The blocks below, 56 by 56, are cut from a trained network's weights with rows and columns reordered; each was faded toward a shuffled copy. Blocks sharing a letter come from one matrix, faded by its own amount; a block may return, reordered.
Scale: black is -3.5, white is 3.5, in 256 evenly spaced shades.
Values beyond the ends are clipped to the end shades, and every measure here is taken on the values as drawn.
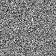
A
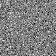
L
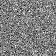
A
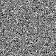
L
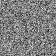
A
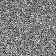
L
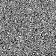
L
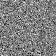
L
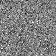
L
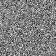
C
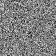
C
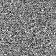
A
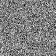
L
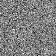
A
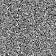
L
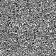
L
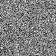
C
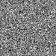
A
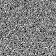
A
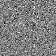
L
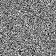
A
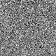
A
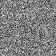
C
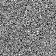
A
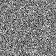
C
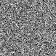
A
